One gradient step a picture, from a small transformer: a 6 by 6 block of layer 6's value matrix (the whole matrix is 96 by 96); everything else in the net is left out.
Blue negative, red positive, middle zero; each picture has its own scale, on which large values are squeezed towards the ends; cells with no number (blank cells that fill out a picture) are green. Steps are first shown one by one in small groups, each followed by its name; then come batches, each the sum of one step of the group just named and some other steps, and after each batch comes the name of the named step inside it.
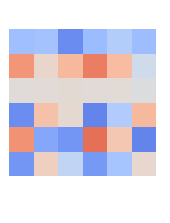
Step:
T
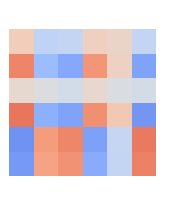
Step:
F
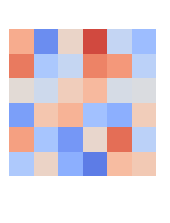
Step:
T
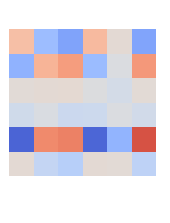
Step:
T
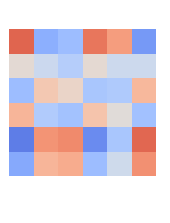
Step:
F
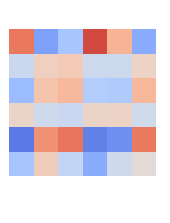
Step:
T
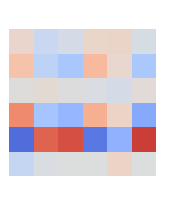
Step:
F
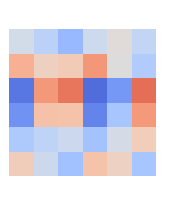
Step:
T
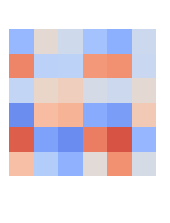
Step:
T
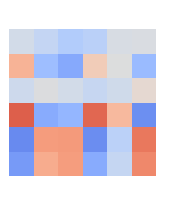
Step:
F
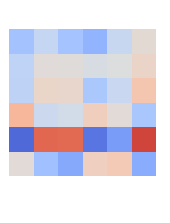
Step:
T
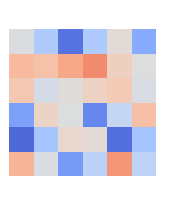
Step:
T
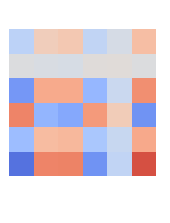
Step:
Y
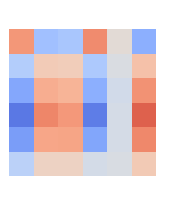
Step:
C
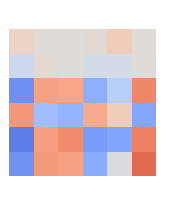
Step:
Y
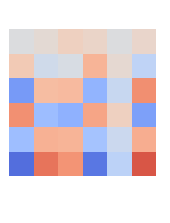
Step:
Y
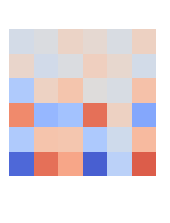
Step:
Y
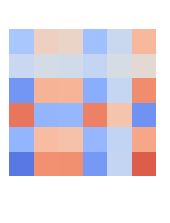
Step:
Y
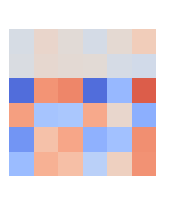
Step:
Y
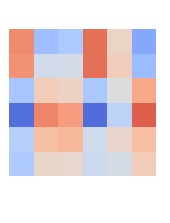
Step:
C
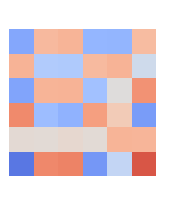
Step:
Y
